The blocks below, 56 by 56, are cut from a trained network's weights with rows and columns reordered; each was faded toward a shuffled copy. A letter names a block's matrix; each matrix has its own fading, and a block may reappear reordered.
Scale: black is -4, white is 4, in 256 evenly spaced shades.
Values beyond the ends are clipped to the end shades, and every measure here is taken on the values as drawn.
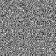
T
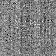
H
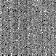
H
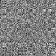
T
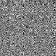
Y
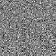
Y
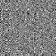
Y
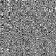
Y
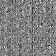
H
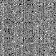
H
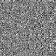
Y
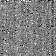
H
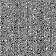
H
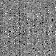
H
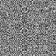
T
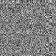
T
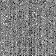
H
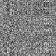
T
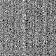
H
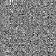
Y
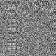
T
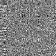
Y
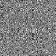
Y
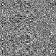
Y
